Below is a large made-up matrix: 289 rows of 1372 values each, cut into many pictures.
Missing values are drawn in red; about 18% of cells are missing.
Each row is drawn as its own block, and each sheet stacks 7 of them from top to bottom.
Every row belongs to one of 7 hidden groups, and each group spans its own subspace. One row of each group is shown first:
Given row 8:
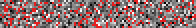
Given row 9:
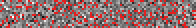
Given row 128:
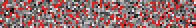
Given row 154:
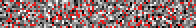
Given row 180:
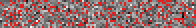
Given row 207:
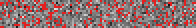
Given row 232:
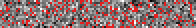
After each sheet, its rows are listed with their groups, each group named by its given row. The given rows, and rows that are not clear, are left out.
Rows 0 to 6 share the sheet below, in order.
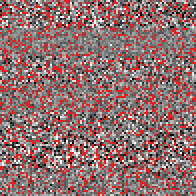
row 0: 180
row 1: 154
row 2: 232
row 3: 128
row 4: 8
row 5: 180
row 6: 154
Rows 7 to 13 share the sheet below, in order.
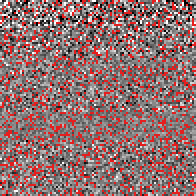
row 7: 128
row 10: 8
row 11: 207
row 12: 180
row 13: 180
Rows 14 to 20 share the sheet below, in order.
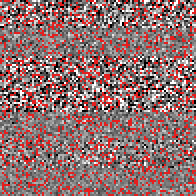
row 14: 154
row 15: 207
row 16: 180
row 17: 154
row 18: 154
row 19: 128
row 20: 8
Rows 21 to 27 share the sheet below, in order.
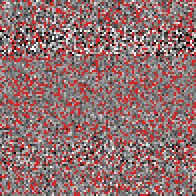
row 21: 232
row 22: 9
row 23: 154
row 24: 232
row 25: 180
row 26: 154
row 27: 128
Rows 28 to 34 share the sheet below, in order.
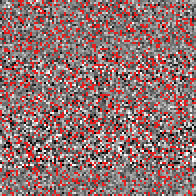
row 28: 232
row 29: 180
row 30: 128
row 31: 8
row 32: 8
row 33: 232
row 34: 232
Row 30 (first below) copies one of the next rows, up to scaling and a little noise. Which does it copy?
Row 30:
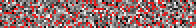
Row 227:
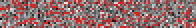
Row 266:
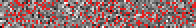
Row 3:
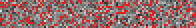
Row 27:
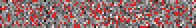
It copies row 3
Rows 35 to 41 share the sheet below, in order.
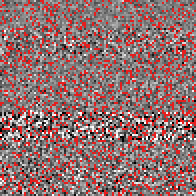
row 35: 232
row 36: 232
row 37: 232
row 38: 180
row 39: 232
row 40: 232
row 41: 128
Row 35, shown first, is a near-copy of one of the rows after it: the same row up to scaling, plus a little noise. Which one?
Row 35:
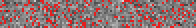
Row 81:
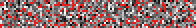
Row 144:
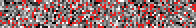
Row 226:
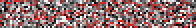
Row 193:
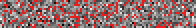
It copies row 144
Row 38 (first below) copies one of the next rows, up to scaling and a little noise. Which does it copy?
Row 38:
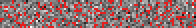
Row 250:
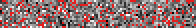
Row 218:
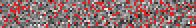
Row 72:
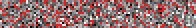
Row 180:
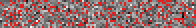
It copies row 180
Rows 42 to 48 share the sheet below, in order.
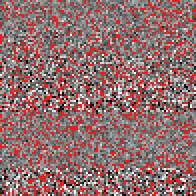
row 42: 232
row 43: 207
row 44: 9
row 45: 207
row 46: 207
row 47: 180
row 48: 232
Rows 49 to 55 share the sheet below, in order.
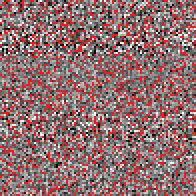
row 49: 154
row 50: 180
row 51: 180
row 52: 180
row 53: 154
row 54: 8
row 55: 154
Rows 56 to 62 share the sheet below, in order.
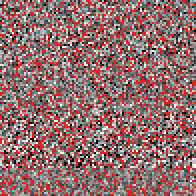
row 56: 154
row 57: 154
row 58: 154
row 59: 180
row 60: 207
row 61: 207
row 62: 128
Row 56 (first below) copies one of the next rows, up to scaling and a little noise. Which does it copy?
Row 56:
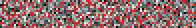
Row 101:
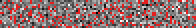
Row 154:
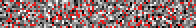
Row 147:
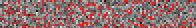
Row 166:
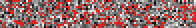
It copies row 147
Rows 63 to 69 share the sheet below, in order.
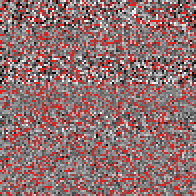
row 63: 9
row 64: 128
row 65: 232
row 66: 128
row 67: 180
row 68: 180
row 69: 207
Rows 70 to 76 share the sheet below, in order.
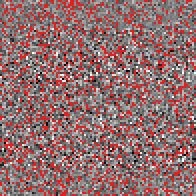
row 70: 232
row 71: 8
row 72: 180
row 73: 207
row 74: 128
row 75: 232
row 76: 8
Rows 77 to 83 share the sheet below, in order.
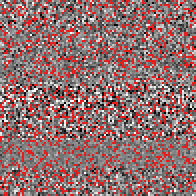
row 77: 9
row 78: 128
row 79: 154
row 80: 207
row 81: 232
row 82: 128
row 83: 180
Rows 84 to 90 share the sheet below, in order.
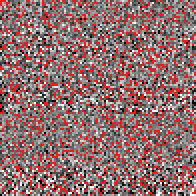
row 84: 232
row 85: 232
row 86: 232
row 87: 232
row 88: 128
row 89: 128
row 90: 9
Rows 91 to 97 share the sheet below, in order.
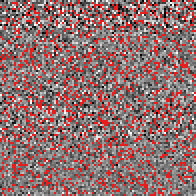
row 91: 207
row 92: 154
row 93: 8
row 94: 9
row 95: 154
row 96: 207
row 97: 232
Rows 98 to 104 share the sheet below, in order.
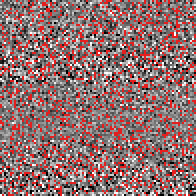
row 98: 207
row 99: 128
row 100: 154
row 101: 154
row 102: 154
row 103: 8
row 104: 9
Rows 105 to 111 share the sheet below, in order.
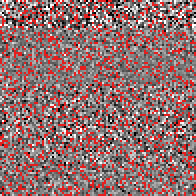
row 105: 207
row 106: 128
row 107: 128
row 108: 207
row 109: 232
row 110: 9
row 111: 128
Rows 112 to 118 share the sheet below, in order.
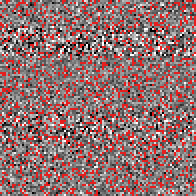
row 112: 154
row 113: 207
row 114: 154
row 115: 9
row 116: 207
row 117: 154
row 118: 8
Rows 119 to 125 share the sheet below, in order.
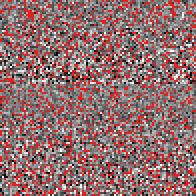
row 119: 180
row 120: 8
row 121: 9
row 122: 128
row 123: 180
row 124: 9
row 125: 232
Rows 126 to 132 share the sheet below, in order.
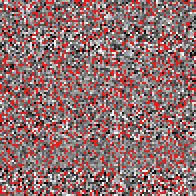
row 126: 154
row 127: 9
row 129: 232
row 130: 9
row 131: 9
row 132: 154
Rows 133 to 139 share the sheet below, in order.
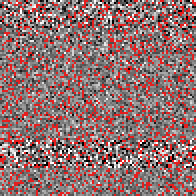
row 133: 154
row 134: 207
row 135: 9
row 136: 9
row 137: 180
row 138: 180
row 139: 8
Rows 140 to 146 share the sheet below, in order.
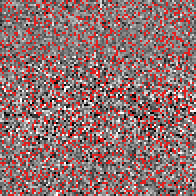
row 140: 128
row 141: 180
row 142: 8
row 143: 9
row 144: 232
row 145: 9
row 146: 8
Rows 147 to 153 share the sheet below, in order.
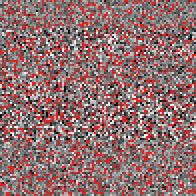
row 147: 154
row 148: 154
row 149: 207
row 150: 9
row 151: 154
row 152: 232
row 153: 154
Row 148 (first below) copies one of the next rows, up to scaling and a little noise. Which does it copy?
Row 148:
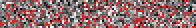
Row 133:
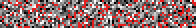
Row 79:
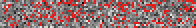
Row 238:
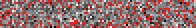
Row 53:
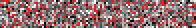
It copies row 79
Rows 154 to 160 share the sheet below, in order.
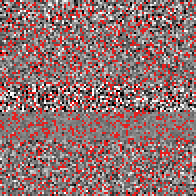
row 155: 207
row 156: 8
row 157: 128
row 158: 9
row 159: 232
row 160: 154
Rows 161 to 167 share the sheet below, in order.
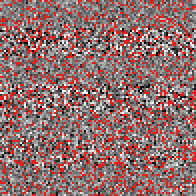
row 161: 128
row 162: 9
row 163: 8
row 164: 154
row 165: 232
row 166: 154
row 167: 8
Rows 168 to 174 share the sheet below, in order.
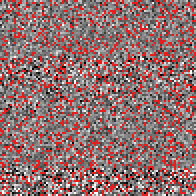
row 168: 232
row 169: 8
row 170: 8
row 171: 207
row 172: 207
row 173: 180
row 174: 180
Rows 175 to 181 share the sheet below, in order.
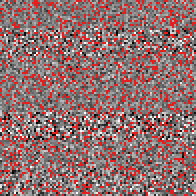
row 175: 128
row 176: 207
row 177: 128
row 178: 128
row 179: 232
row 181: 180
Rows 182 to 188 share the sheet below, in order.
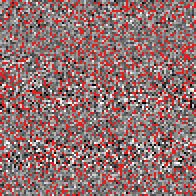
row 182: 180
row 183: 128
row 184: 180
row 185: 128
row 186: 9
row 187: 232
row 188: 154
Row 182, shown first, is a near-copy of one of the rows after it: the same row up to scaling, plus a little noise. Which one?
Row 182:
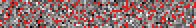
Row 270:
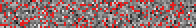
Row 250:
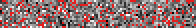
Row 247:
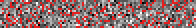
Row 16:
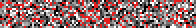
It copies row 247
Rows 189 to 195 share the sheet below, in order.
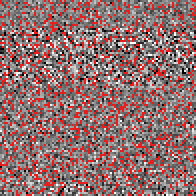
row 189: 9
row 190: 128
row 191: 180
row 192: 207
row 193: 232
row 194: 128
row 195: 207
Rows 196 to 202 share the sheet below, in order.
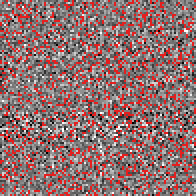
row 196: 9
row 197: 207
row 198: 232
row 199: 154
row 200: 180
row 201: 128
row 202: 154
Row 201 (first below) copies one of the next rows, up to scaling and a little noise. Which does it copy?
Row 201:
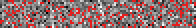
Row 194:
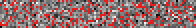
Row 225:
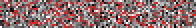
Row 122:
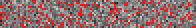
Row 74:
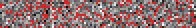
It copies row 74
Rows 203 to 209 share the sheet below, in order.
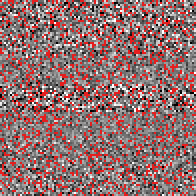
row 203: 128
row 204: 154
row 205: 180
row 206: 9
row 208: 232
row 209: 232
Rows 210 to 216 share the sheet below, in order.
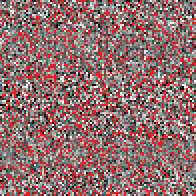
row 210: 8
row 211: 128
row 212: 207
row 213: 128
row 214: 9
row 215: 128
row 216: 8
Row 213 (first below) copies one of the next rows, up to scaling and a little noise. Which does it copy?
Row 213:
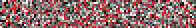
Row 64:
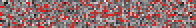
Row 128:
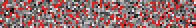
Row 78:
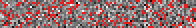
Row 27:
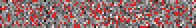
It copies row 64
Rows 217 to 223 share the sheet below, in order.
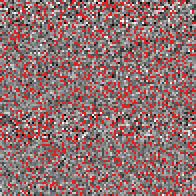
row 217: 154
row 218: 180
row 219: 128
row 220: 180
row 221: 180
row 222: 207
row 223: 232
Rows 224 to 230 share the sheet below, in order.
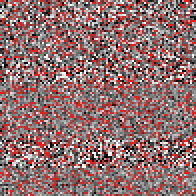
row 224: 128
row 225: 128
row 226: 232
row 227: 128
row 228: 232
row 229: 207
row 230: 180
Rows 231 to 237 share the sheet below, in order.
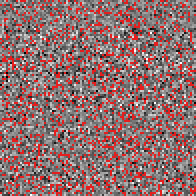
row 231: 180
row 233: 180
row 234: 154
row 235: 207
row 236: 232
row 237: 128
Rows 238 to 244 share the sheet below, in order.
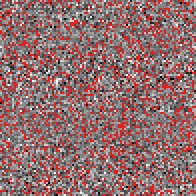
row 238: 154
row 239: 232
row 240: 8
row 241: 9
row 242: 154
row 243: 9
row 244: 8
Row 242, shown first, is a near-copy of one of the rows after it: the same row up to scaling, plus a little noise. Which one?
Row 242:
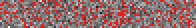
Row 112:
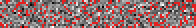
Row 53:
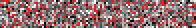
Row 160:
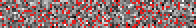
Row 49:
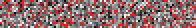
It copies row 49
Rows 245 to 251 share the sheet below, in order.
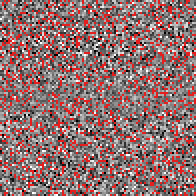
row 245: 9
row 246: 8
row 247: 180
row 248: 154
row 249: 207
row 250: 180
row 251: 8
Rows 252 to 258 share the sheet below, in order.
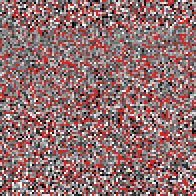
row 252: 207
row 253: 154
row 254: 9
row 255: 128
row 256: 232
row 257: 9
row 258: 9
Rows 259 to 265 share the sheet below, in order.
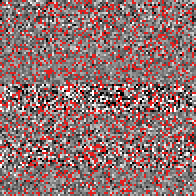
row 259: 232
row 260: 128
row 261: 154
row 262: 128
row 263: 9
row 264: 232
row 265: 207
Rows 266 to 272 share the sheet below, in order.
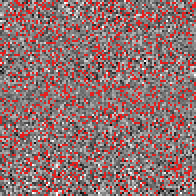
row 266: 128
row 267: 154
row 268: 128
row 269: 207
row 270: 180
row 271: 8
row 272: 8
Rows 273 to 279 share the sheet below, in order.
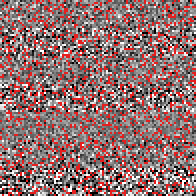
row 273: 154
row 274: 154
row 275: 207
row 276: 180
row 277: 232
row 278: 207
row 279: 180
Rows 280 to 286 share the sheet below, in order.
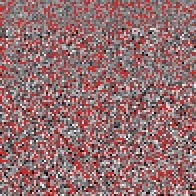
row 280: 9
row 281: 232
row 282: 232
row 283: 154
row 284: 154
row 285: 128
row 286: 9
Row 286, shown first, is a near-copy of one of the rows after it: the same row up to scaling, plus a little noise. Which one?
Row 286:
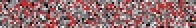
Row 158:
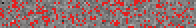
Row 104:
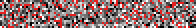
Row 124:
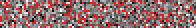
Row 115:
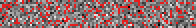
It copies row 104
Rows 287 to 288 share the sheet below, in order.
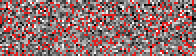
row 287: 232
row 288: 180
